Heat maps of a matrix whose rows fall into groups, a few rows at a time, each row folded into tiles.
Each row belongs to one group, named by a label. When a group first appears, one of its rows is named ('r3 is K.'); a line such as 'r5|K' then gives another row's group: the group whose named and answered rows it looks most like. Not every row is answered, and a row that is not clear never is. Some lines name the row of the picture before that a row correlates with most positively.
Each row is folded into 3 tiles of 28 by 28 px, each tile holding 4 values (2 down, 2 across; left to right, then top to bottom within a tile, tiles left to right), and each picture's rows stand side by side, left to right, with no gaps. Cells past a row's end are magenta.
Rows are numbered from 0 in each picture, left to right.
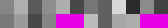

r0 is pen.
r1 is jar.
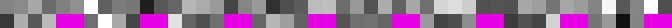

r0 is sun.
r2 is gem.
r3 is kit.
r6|sun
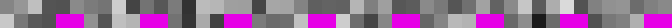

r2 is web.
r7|sun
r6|pen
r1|jar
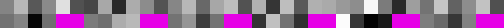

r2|pen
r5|pen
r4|gem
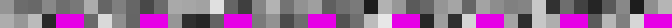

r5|sun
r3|pen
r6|jar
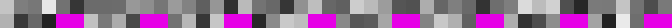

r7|jar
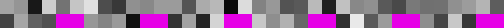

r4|sun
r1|kit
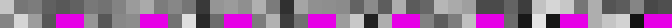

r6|web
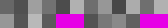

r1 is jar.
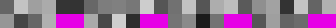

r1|web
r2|pen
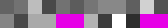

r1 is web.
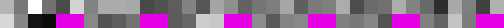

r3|jar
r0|gem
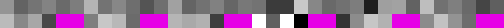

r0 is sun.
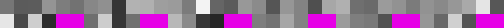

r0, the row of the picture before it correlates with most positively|3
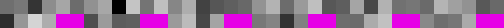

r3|pen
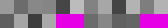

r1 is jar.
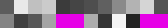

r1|web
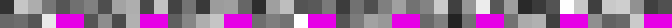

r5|pen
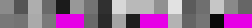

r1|web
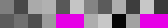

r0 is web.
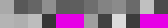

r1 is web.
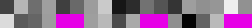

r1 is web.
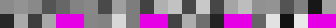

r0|sun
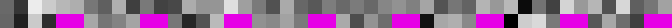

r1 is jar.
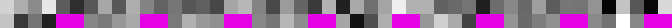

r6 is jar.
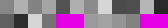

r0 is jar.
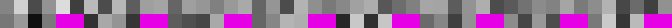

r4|sun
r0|pen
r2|sun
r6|web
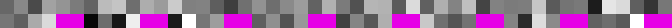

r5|gem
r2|sun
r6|jar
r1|sun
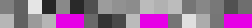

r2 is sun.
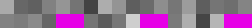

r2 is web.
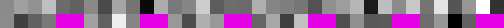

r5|pen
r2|jar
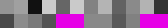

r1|pen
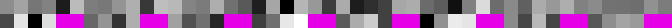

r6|web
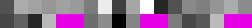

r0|sun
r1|pen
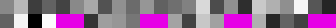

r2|jar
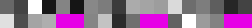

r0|jar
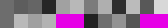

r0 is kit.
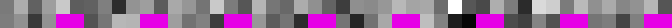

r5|gem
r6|web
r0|pen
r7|pen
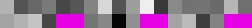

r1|pen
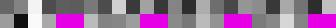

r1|jar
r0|jar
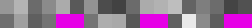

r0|pen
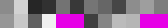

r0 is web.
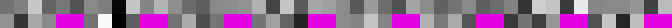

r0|jar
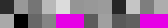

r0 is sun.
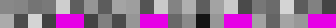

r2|pen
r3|jar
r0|web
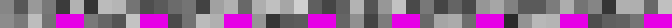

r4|pen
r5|kit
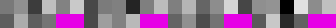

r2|pen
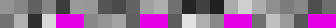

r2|kit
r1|kit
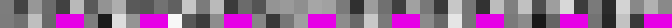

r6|pen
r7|web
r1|jar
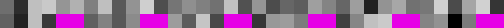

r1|pen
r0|web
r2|web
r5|pen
